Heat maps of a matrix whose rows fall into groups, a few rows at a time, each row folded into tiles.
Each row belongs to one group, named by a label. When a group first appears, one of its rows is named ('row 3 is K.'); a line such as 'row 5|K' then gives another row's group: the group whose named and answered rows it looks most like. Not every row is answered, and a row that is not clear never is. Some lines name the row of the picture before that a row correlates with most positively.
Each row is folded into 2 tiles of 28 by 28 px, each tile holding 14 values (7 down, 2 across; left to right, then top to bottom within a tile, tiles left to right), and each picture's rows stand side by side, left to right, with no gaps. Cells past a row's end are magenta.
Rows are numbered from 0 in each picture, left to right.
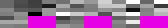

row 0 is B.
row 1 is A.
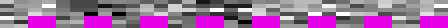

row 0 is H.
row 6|A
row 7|H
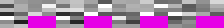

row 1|H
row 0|H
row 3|A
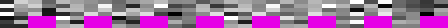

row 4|H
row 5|H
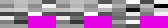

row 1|H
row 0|H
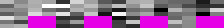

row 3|B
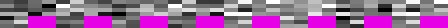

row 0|B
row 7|A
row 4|A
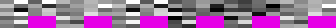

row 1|H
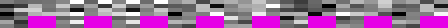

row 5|B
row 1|A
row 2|A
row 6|A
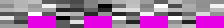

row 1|B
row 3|H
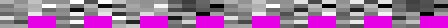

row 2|H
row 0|H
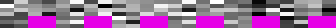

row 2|H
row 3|A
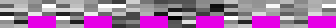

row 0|H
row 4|H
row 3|B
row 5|H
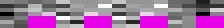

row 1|H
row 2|H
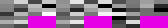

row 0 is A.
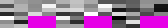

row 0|H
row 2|B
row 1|H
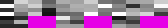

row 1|H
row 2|A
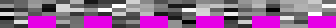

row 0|B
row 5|H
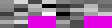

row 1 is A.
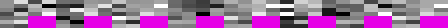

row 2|H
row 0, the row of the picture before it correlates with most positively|0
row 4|H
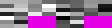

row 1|B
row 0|H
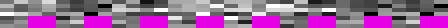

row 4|H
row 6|B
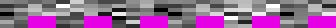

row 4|H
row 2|B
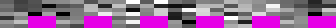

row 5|B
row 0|B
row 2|A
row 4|H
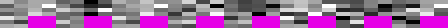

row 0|H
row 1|B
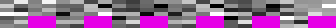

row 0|A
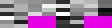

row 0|H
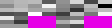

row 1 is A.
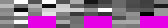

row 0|A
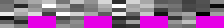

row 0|A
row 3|B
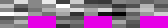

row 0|A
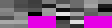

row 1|B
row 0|B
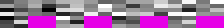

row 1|H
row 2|A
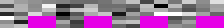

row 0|H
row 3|A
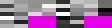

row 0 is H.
